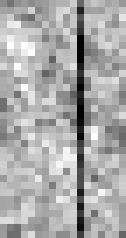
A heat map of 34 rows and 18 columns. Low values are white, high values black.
The top left is the ninth with the lowest average. Most values sit low, with a long tail of high ones. Column 12 differs from the columns beside it. The grain runs up and down.
